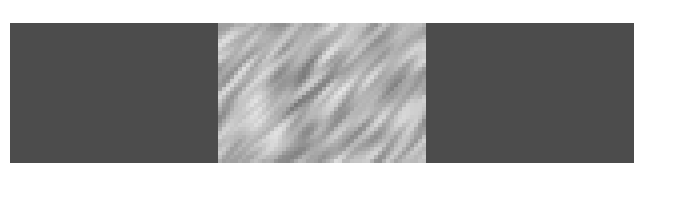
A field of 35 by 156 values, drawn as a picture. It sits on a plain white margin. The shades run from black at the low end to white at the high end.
It is made of 1 by 3 panels. Panel 1,1: low, flat. Panel 1,2: high, slanting up to the right. Panel 1,3: low, flat.
